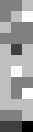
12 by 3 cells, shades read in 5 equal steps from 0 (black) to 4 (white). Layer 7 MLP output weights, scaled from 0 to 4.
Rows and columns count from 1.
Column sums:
30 27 32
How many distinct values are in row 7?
2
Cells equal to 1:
3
